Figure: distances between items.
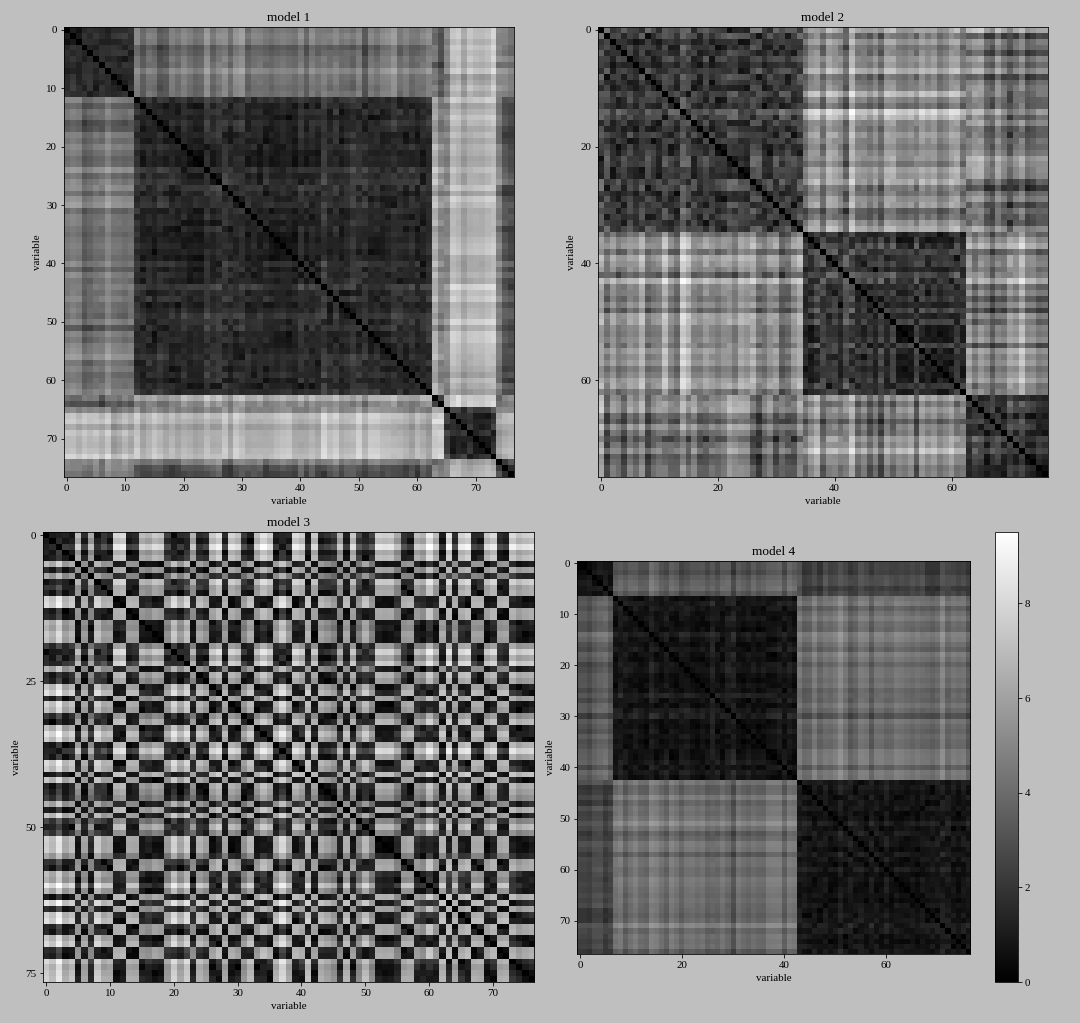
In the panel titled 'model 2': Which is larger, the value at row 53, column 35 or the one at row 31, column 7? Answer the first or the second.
the second
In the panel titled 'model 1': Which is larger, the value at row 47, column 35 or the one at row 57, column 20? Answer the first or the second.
the second
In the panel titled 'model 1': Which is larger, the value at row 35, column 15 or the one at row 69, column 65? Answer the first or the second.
the second
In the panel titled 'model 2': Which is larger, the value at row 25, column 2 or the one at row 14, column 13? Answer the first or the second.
the second
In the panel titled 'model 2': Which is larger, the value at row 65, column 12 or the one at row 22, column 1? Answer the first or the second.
the first
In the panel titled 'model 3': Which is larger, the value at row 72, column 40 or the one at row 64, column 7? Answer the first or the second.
the first
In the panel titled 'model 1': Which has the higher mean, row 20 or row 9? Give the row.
9
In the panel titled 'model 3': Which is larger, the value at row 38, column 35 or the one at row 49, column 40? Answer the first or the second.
the first
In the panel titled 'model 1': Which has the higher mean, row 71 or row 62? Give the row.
71
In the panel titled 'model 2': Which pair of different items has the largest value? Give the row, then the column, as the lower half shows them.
43, 14
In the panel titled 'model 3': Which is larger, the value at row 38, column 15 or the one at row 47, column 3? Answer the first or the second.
the first
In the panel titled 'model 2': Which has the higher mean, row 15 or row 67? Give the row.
15
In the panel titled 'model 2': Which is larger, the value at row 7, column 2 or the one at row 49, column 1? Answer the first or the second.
the second
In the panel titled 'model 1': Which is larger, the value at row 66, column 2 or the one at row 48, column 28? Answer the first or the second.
the first
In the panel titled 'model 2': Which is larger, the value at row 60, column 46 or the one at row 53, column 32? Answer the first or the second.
the second
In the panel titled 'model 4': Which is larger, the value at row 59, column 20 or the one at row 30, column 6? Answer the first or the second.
the first
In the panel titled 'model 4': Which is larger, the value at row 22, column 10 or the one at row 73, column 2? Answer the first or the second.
the second
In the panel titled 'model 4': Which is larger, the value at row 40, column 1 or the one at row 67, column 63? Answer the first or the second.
the first
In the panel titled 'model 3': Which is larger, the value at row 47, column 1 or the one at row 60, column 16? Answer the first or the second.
the second
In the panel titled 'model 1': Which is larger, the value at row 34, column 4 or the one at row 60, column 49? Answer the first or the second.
the first
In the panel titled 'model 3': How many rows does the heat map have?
77
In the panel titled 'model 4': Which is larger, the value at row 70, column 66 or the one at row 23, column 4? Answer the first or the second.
the second
